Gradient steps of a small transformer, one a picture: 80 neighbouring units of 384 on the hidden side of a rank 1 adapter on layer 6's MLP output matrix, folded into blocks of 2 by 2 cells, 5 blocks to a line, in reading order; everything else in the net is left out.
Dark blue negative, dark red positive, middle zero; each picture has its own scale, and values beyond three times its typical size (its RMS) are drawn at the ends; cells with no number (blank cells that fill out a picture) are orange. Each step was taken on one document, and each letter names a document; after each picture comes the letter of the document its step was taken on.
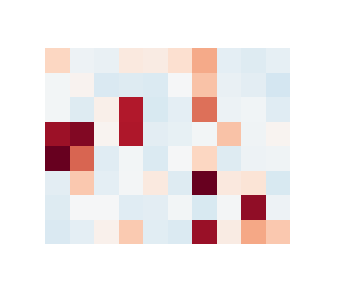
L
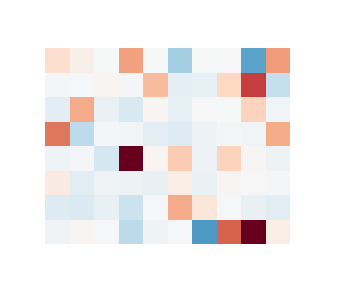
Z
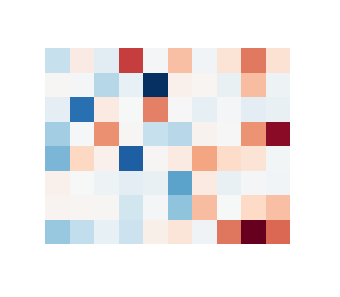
Z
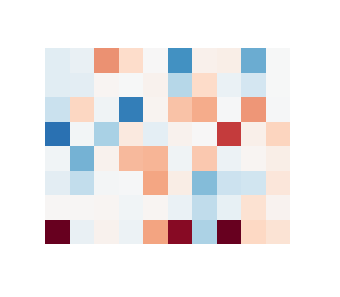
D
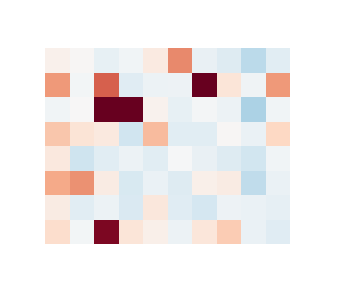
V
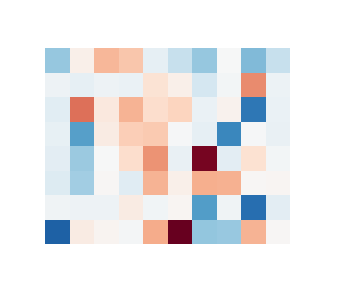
D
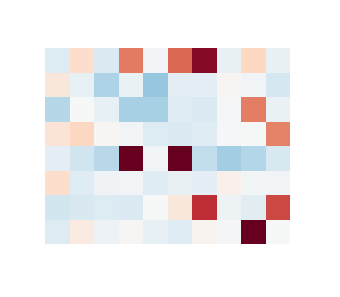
Z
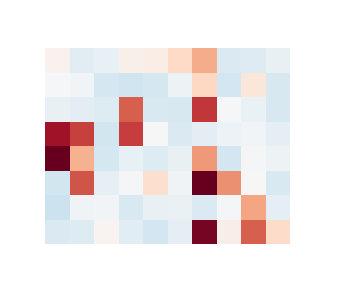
L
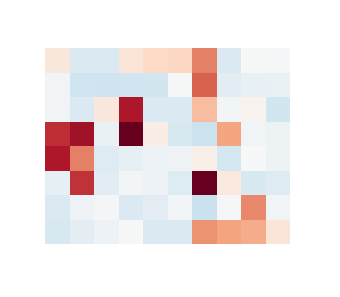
L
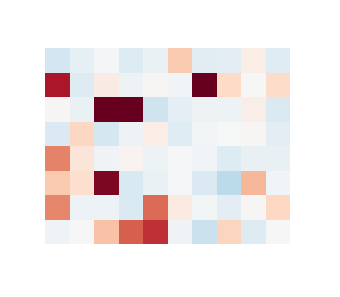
V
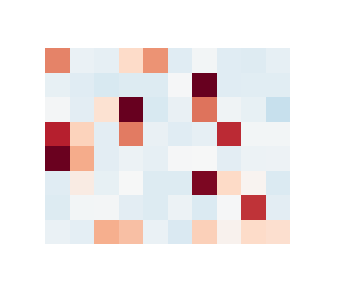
L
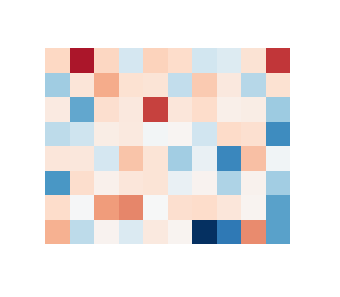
Z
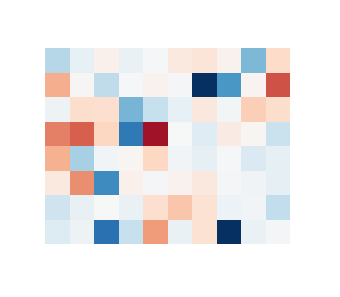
V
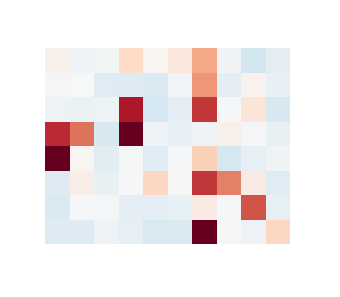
L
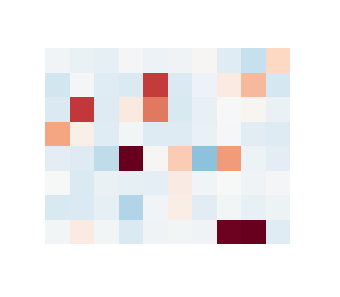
Z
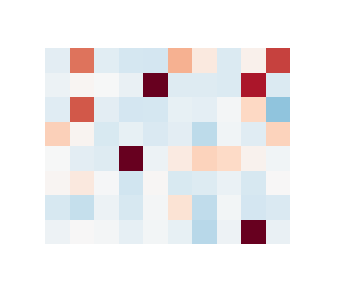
Z
